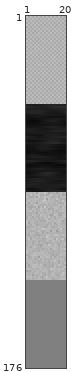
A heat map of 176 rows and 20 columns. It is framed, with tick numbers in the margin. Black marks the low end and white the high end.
It is made of 4 by 1 panels. Panel 1,1: high, checkered, faint in contrast. Panel 2,1: very low, streaked across, faint in contrast. Panel 3,1: high, fine-grained, faint in contrast. Panel 4,1: middling, flat.
